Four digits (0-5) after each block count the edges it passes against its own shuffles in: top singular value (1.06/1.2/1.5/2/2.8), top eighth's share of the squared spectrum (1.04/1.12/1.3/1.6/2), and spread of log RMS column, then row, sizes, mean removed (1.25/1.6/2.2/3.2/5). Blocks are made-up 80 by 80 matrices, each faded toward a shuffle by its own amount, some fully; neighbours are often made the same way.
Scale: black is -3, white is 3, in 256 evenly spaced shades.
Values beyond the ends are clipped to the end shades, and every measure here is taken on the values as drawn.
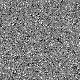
2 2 0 0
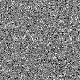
3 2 1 1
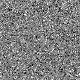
0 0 0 1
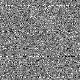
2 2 0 3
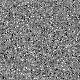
0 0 0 1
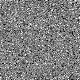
1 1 0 1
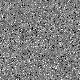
1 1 0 1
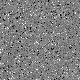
1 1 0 0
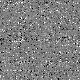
1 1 1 2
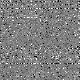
2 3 2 3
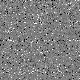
1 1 0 1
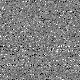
1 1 0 2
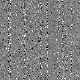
2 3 3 0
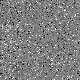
0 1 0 0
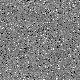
0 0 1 0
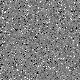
1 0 0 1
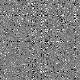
2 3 3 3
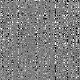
2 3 4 3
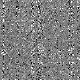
2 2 3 2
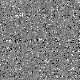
1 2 2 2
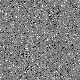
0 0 0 0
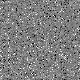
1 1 2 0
